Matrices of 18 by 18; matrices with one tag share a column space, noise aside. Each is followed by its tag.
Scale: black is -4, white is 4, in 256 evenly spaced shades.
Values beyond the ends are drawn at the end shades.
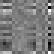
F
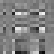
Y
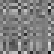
F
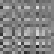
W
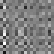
W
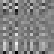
F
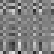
F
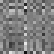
F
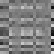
W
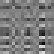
W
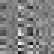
W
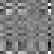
F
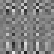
F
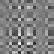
W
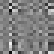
F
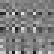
Y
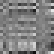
F
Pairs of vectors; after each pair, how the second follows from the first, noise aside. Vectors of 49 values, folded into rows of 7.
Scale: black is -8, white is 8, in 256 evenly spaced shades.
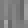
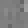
partly zeroed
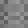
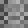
scaled up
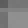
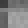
scaled up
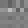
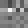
scaled up
